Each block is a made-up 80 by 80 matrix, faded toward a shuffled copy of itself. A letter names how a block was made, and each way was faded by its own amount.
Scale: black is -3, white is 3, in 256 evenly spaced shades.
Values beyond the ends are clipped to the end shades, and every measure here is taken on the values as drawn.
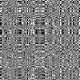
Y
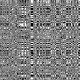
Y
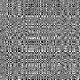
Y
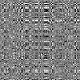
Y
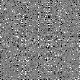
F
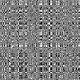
Y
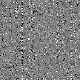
F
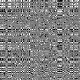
Y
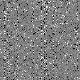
F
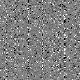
F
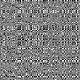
Y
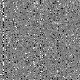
F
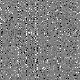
F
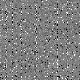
F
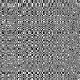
Y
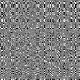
Y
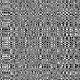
Y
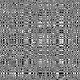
Y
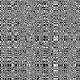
Y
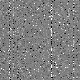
F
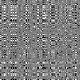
Y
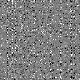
F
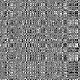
Y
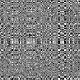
Y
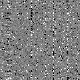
F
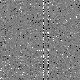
F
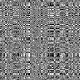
Y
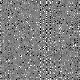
F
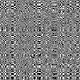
Y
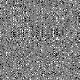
F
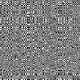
Y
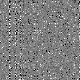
F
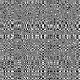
Y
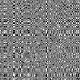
Y
